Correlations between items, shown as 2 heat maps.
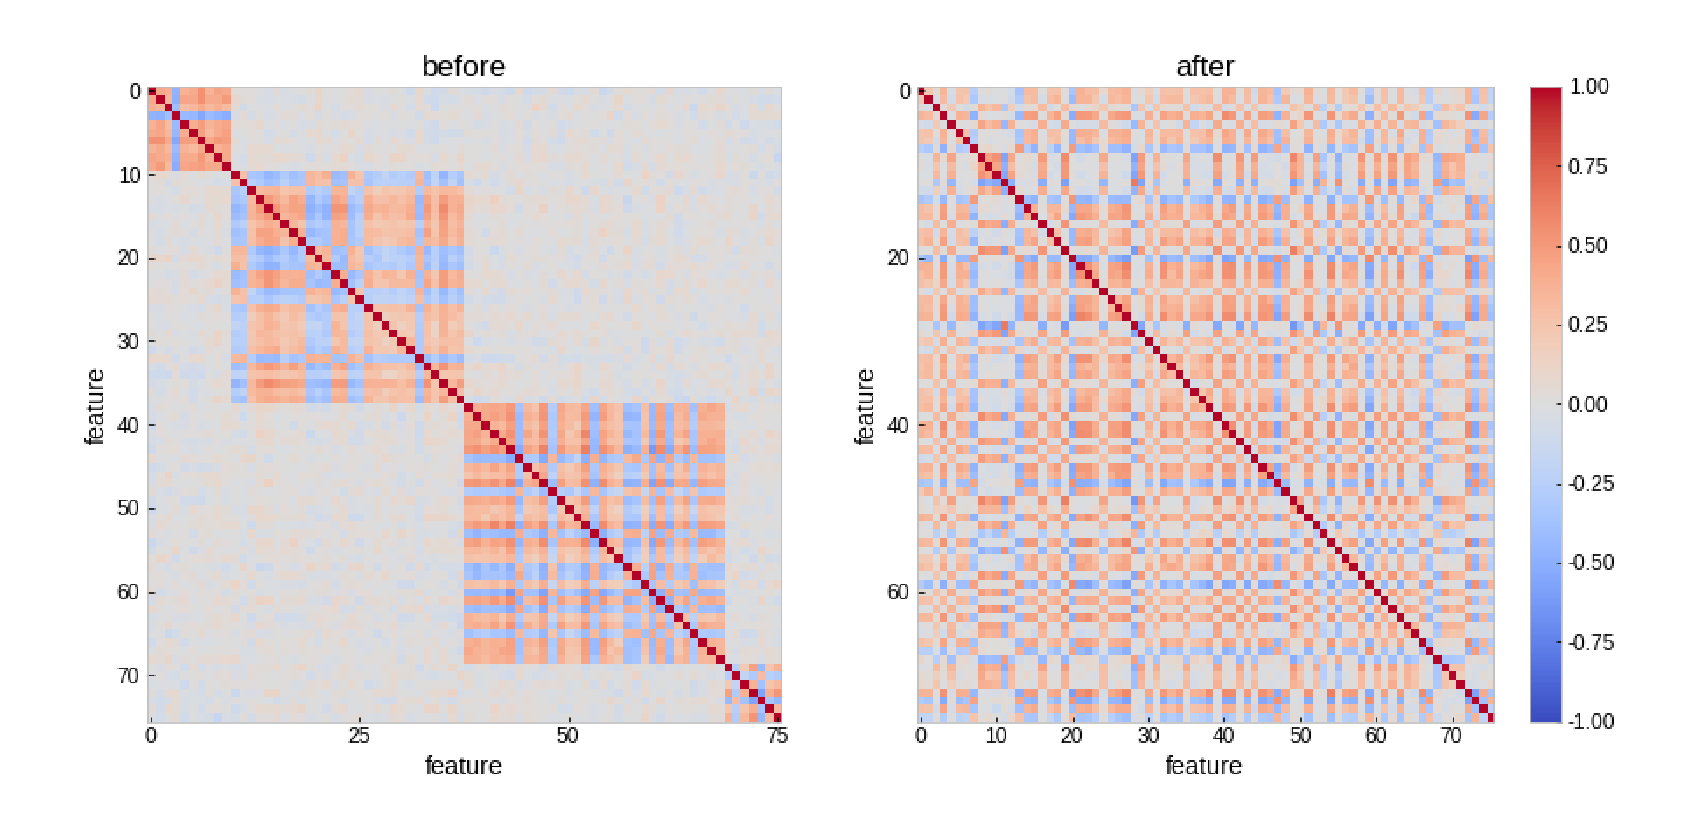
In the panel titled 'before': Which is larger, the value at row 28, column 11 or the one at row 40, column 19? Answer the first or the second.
the second
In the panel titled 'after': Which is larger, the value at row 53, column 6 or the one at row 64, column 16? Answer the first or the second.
the second
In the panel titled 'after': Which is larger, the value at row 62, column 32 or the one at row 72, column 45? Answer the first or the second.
the second
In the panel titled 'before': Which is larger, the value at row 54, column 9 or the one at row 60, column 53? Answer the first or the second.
the second
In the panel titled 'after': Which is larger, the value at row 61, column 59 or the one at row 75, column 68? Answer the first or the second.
the second
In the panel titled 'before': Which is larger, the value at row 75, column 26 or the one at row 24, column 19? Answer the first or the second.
the second
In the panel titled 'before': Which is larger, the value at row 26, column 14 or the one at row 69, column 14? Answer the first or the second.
the first
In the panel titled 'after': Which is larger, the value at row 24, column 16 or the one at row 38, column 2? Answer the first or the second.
the first
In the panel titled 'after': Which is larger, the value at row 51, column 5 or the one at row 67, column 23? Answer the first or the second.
the first
